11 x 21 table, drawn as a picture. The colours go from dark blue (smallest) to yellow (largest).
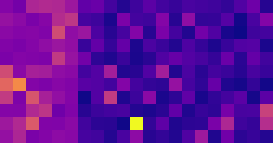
Calmest part: middle right. Histogram: skewed, a long tail of high values. Stripes: none. Seam: vertical, 30% of the way across, the left part higher. Average level on the scale: 20%.
